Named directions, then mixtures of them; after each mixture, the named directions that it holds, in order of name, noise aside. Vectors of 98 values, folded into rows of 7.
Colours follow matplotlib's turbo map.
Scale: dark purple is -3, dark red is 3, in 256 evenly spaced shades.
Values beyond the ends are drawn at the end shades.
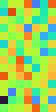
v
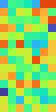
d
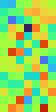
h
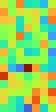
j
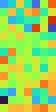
d, h, v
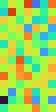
v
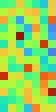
h, j, v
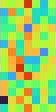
d, j, v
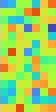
d, h, v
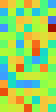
d, j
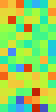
h, j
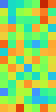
d, h, j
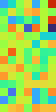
d, h, v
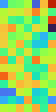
d, v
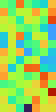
h, j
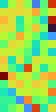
d, j, v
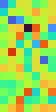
h, v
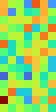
v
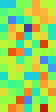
h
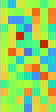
h, j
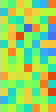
h, j, v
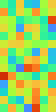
d, j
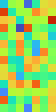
d, j, v
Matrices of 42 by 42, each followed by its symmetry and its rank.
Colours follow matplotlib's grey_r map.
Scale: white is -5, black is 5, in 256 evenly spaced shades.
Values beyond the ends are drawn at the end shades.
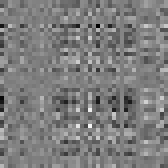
neither, rank three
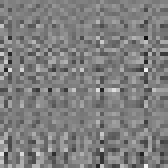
neither, rank three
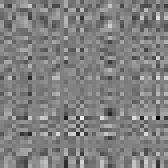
neither, rank three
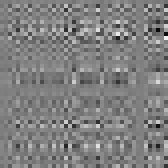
neither, rank two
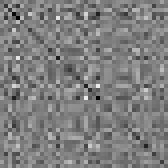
symmetric, rank five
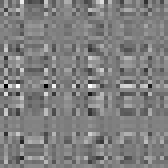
neither, rank two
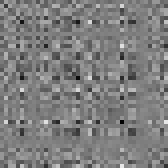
symmetric, rank three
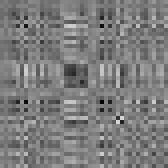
symmetric, rank three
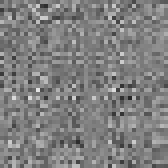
neither, rank five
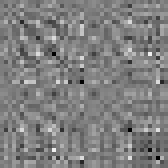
symmetric, rank three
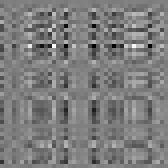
neither, rank two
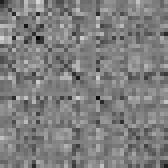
symmetric, rank five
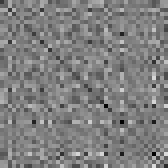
symmetric, rank five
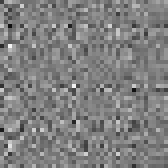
neither, rank five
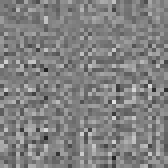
neither, rank five
